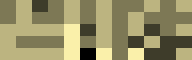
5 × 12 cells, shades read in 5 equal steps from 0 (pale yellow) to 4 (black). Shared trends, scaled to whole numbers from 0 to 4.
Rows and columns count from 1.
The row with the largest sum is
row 4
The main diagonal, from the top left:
2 1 1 2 0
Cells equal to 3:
8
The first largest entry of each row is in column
3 1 6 9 6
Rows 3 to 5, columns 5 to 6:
0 3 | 0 2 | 0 4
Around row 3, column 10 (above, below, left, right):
2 1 1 2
